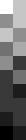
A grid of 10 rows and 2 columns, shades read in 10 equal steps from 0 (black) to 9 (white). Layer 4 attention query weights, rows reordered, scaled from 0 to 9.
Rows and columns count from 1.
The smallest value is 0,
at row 10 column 1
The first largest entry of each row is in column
1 2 1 2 1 2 1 1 2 2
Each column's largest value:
9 7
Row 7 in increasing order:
1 2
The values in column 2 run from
1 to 7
